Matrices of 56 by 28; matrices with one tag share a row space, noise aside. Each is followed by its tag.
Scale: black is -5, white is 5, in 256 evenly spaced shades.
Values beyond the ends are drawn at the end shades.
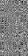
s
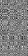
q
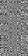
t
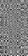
t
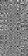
t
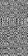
q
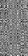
t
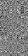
t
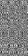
q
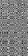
q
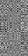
t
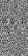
q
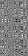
s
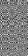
q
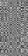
t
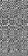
q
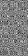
q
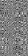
s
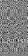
q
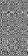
q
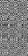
q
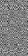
q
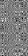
s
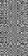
t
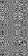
s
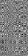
s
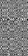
q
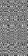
q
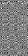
q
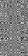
t
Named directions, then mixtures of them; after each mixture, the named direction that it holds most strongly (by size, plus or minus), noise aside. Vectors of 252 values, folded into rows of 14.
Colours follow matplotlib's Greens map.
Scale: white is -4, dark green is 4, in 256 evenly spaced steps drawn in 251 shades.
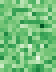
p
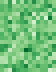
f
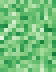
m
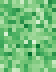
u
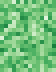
m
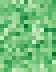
m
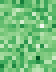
p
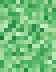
m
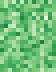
m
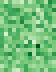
u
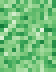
m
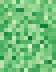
p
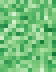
m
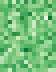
f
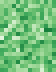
m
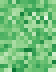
f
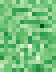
p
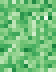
f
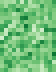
m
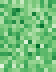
u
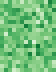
u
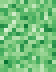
m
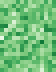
m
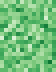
m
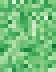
f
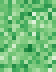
f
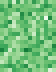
f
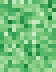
u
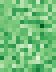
p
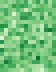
m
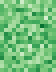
p
